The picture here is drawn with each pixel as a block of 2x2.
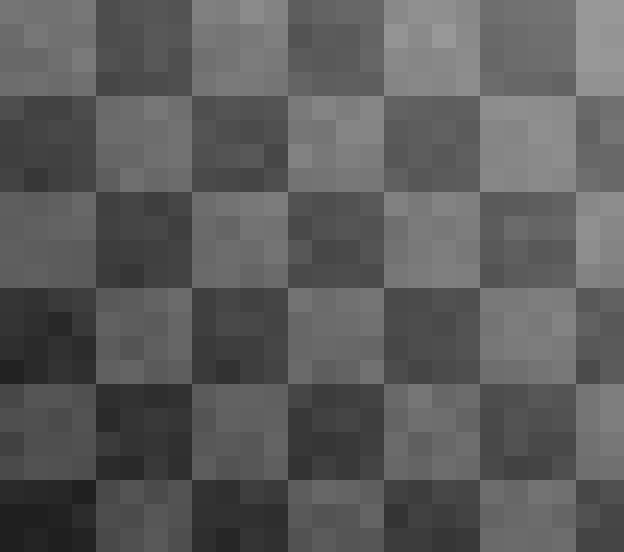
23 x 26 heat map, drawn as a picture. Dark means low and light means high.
Slope: up to the top right. Grain: checkered. Mirror symmetry: none. Ninth with the highest average: top right. Ninth with the lowest average: bottom left.
